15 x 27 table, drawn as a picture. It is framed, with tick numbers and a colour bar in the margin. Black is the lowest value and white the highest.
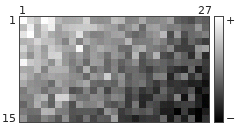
No row or column stands out. On average the colour sits 50% of the way up the scale. The bottom right is the ninth with the lowest average. The top left is the ninth with the highest average. There is an overall slope up to the top left.
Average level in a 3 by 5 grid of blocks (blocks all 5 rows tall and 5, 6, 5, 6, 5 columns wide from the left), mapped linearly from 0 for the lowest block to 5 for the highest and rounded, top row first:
54332 | 43221 | 32210
